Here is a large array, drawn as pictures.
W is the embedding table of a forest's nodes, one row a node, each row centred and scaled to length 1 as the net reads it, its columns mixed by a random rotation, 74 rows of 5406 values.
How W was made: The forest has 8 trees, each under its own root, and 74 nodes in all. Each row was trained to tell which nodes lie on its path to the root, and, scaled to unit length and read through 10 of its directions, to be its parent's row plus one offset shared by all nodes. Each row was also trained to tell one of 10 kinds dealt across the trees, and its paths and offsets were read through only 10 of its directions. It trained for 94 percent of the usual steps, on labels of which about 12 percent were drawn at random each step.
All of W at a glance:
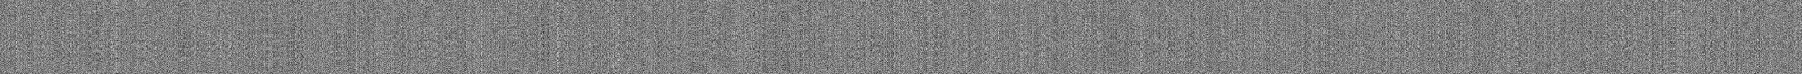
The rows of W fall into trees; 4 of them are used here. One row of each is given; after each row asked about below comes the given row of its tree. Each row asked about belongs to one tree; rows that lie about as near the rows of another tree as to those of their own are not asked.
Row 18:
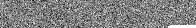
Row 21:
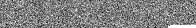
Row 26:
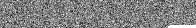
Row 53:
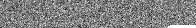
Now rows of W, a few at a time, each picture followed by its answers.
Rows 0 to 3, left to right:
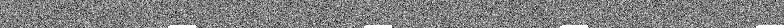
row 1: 18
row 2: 53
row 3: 21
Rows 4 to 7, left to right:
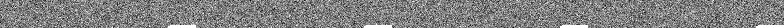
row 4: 53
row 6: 21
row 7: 18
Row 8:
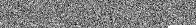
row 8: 26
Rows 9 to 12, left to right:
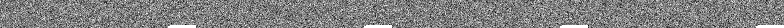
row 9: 53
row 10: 21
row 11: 18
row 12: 18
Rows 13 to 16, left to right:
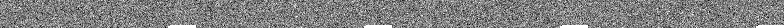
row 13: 26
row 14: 21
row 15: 26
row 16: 18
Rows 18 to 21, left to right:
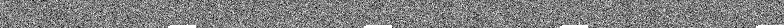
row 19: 53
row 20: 18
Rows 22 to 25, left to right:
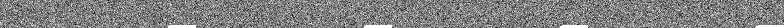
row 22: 26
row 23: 21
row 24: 53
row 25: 53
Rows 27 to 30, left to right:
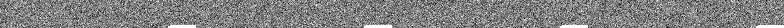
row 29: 53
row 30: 18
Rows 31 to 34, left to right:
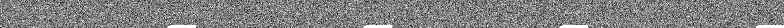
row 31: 53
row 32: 53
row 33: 53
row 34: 21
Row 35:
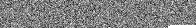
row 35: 21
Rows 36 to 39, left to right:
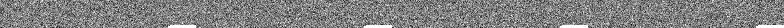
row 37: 53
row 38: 53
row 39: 21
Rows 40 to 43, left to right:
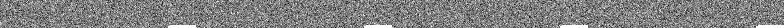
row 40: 26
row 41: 21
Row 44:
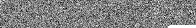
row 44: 53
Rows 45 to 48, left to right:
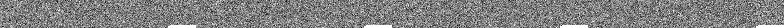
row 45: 21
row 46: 21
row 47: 21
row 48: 26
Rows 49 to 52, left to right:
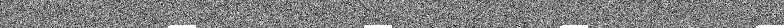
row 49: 26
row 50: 21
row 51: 18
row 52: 21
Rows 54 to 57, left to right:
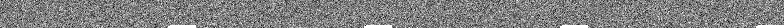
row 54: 53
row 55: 21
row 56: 21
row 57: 18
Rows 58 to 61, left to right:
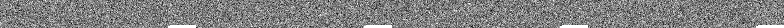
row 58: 26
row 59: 53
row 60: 53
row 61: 26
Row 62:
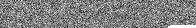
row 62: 21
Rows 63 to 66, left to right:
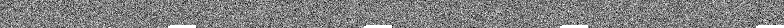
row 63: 21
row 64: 53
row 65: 18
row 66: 21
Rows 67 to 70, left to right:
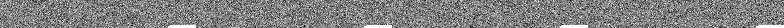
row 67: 18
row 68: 53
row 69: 18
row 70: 21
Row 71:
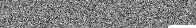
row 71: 21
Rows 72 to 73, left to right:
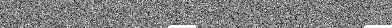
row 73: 26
